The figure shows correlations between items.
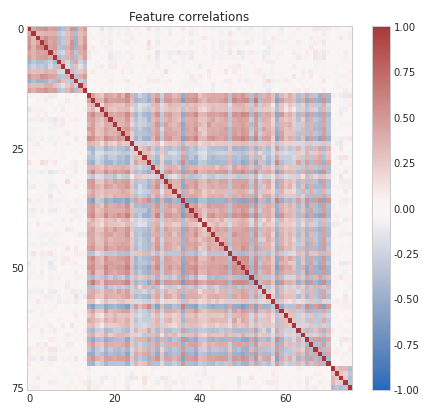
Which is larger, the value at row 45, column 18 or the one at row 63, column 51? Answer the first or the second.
the first
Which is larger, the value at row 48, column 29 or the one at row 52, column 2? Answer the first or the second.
the first
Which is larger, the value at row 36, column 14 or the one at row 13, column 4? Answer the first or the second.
the second
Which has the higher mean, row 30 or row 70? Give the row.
30
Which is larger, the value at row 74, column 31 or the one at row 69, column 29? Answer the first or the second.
the second
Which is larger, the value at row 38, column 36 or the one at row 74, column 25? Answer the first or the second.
the second
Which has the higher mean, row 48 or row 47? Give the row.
48
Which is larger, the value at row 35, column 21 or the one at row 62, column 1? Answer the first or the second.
the first
